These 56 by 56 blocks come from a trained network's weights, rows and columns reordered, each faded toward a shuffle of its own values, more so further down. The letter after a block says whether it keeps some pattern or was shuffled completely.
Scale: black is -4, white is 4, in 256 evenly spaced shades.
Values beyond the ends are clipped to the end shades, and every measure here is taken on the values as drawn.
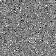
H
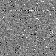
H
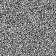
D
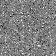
D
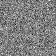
D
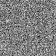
H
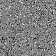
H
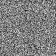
D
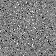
D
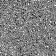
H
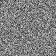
D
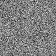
D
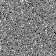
D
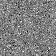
H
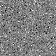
D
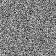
H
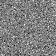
D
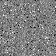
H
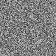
H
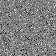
D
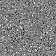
D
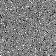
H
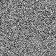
D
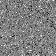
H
